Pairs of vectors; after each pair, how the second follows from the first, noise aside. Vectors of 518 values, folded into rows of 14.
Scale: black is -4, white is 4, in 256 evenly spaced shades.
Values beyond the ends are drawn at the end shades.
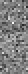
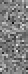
negated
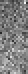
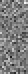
sign-scrambled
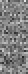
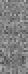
shrunk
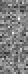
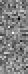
sign-scrambled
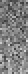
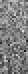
negated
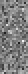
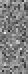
reversed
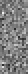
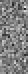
reversed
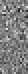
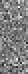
wrapped around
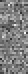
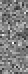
wrapped around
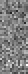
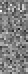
wrapped around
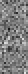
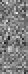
negated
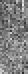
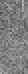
shrunk
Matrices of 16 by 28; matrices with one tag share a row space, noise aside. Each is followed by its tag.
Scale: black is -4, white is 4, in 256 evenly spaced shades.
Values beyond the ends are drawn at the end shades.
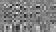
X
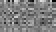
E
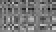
E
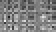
E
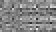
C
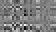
X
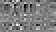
X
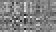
X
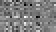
X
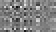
X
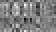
X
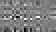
X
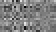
X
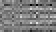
C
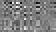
X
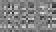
E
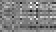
C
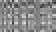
E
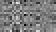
X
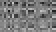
E
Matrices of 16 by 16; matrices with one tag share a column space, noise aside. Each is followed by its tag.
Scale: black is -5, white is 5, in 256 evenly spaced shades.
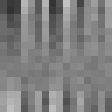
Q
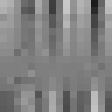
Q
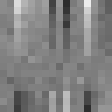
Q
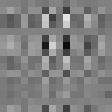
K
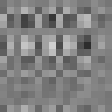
K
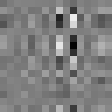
K
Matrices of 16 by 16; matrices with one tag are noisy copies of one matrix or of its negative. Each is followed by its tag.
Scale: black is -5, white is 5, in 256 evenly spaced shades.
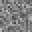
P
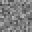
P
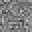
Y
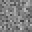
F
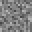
P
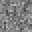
F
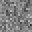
F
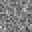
F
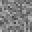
P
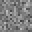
F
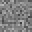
Y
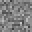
Y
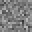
Y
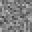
P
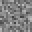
P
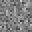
F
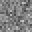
F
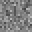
F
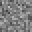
P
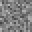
P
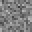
P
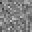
P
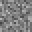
P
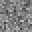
F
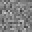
Y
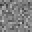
Y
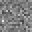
Y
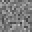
Y
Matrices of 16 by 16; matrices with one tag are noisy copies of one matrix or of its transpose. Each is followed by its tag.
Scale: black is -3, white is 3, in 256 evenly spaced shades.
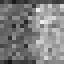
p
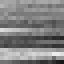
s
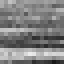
s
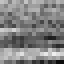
s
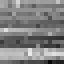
s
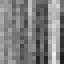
s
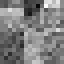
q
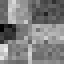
q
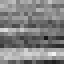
s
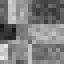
q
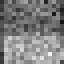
p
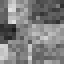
q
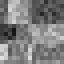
q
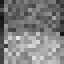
p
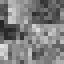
q
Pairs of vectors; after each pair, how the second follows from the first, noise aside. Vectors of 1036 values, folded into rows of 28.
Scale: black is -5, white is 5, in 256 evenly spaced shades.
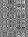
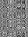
negated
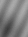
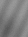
shrunk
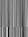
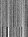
negated
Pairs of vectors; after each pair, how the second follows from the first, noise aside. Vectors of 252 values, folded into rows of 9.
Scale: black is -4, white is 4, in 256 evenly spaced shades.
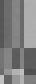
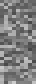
shuffled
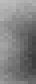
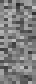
shuffled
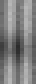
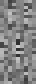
sign-scrambled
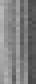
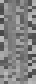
sign-scrambled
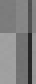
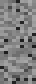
shuffled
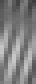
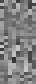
sign-scrambled
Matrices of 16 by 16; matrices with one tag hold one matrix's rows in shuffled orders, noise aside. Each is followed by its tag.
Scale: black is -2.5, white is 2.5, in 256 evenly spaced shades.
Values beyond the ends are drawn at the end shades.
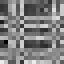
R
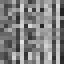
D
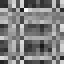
R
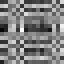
R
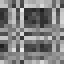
R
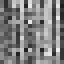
D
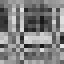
R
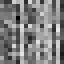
D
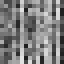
D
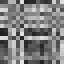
R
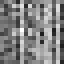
D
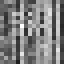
D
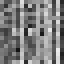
D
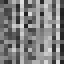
D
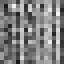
D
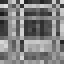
R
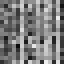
D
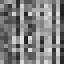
D
